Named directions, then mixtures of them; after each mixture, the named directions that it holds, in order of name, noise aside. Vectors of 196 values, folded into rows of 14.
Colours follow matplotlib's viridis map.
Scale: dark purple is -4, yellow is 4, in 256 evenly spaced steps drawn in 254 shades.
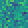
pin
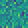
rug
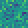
pin, rug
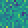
pin, rug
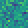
pin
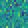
pin, rug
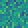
rug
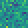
pin, rug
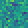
pin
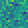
pin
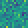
pin, rug
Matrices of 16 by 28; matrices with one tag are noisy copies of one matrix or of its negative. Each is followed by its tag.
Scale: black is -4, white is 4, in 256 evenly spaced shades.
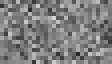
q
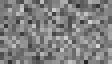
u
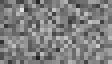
u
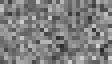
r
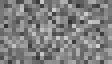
u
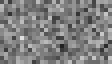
r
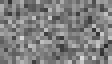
r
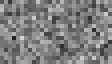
r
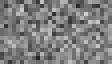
u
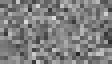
q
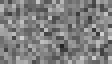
r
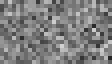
r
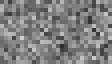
r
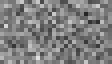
u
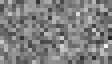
r
